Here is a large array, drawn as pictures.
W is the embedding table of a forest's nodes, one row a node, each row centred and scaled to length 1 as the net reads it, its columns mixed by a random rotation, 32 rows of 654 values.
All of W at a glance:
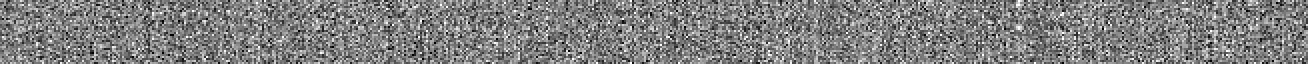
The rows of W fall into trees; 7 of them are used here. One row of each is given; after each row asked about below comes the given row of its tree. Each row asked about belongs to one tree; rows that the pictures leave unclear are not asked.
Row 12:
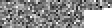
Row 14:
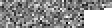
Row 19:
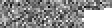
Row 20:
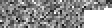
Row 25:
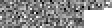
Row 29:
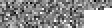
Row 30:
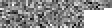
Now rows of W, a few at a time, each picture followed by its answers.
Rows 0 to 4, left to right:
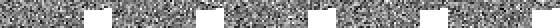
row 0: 14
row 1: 12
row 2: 14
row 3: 20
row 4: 12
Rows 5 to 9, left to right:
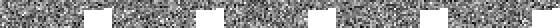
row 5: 30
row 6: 19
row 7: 19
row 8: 20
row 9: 12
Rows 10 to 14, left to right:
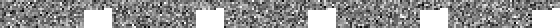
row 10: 29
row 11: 29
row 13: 14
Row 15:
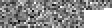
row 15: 20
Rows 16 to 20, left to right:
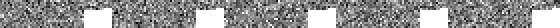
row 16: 19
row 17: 12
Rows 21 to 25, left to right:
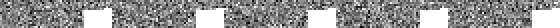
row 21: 25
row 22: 12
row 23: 30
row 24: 20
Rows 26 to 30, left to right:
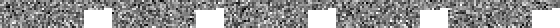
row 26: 29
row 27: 25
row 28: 20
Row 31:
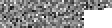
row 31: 14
